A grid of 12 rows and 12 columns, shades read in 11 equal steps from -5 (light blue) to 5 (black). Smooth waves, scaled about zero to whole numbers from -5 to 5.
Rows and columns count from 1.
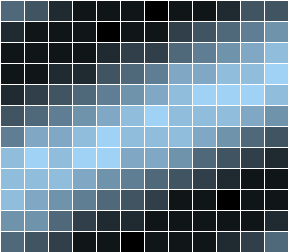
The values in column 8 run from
-4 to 4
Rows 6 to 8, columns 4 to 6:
-2 -3 -4 / -4 -5 -4 / -5 -5 -3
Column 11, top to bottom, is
1 -1 -3 -4 -5 -3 0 2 4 4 4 2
